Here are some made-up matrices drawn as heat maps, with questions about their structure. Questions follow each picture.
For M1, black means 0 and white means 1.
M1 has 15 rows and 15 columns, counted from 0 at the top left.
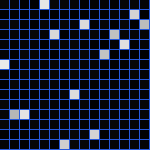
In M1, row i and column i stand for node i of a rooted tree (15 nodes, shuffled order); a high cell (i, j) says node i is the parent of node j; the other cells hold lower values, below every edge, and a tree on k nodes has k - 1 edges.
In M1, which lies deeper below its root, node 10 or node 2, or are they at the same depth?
the same depth
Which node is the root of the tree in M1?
3
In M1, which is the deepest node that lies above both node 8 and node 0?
2
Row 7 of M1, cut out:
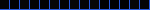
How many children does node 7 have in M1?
0
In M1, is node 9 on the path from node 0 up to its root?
no
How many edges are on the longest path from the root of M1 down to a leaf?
7
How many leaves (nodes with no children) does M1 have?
4
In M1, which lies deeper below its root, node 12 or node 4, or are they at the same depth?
node 12
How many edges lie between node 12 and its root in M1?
7
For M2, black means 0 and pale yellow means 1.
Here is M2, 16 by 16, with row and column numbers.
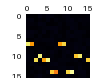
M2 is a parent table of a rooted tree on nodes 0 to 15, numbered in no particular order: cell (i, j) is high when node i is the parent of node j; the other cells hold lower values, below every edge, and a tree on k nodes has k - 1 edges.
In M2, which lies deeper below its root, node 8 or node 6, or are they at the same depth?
node 8
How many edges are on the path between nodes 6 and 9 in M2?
3
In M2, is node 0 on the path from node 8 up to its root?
no
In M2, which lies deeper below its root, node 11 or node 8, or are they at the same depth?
node 8
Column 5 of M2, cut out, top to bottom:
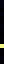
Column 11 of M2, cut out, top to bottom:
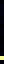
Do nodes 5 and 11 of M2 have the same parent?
no
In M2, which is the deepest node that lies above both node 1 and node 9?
7
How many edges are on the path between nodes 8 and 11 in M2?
3
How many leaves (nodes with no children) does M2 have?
12
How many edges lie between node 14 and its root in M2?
0
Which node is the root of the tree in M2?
14
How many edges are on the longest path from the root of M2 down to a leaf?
2
